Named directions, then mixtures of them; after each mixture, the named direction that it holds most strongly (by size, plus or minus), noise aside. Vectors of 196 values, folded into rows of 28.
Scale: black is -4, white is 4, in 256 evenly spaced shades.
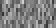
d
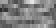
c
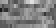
c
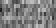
d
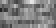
c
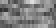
c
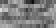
c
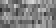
c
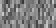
d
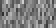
d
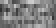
c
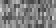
d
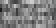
c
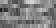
c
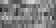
c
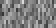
d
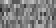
d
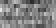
c
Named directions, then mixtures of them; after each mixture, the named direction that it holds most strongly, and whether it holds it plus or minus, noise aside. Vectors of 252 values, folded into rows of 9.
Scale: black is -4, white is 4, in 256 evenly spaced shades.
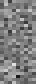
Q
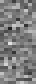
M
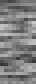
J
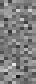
Q, plus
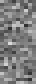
M, plus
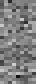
Q, plus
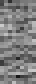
J, plus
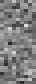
M, minus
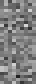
Q, plus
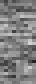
J, plus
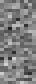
M, plus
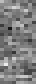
M, plus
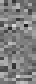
M, plus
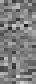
M, plus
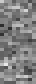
M, plus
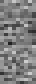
M, minus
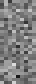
Q, plus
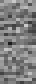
M, minus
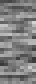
J, plus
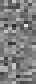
M, minus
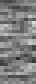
J, plus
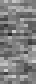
J, minus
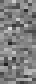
M, minus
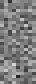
Q, plus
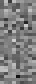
Q, plus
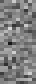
M, minus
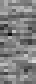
J, minus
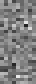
Q, minus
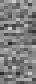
M, minus
